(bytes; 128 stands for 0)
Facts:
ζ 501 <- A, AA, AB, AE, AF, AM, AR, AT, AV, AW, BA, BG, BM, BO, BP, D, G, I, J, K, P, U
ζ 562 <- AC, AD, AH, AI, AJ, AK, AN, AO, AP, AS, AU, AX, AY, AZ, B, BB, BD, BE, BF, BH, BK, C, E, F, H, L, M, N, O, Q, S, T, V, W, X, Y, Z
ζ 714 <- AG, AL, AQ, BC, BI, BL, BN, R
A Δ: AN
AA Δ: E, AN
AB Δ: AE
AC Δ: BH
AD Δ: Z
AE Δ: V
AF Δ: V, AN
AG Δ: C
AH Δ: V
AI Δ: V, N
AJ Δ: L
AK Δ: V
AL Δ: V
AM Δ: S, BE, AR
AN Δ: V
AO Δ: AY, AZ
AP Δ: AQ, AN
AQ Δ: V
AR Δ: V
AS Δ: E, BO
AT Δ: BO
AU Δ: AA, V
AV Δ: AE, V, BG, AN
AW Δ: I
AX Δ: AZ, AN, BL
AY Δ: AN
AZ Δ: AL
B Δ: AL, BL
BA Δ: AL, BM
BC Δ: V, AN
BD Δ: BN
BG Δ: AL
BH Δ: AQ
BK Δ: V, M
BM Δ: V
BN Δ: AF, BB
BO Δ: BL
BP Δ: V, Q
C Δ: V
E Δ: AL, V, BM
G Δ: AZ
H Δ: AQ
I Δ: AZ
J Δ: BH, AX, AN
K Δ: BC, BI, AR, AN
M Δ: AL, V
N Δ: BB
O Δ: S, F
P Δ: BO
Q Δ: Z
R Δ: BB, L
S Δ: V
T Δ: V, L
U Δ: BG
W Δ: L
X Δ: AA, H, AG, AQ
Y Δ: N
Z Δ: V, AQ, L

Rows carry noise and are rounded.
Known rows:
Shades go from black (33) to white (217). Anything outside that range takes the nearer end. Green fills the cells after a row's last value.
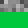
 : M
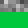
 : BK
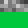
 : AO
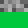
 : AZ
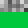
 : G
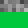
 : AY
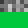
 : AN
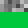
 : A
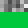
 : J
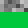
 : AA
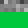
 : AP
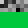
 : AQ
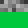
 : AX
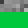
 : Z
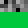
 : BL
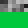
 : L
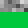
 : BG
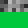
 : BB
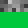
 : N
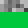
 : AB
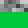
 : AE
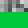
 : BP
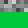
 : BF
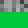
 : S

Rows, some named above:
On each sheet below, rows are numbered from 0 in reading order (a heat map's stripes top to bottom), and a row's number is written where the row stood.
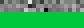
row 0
AC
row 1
AG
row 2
C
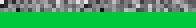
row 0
BI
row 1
AZ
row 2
I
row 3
BC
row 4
A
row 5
AN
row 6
AI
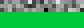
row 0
AZ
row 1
AL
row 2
AM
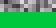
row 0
BO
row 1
AV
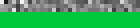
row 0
D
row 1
AC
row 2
BD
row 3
X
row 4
Y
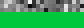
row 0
O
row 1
BN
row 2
V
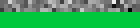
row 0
Y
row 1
AF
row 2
BF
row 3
T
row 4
R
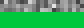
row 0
X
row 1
K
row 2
S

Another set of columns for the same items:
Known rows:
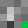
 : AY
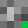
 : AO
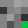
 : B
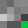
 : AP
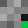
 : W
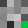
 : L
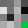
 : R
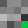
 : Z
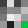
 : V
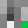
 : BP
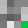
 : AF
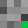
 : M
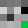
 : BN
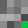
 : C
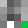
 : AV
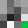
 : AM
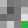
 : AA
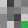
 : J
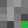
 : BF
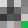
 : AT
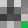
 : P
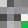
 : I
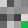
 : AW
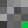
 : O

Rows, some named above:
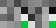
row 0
BI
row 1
BL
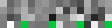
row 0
AV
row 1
T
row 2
AQ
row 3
AM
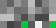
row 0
AC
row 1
K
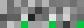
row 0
D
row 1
BO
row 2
AY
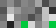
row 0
AZ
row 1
AL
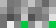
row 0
AB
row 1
BG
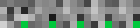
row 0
AG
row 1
AI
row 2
N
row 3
BB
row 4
N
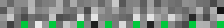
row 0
AX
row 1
AF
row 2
D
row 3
AZ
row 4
A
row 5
AN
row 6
X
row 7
BC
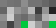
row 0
AY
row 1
AG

